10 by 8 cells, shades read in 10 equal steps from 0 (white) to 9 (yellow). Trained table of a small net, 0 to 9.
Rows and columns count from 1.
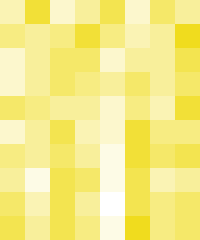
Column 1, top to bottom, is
3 5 2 2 6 2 5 4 6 7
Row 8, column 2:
1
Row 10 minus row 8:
3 3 0 -1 0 2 2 2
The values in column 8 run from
4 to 9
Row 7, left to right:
5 4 6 4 1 8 6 7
